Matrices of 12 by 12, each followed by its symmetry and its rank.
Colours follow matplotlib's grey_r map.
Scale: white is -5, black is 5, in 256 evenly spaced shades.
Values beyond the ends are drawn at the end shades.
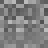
neither, rank two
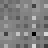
symmetric, rank two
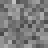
neither, full rank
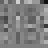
neither, rank two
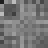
symmetric, rank two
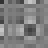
symmetric, rank one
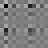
symmetric, rank one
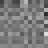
neither, rank two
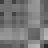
symmetric, rank two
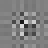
symmetric, rank one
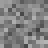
neither, full rank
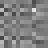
neither, rank two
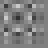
symmetric, rank one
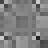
symmetric, rank two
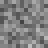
neither, full rank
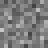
neither, full rank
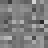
neither, rank two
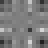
symmetric, rank one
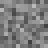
neither, full rank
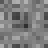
symmetric, rank two
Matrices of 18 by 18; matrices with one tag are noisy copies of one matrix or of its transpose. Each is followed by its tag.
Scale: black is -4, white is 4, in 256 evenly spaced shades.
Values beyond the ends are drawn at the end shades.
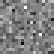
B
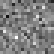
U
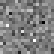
B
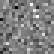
U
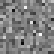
B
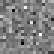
B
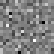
B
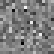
B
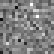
U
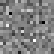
B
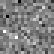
U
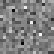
B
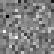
U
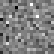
U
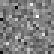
U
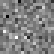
U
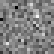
U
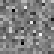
B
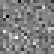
U
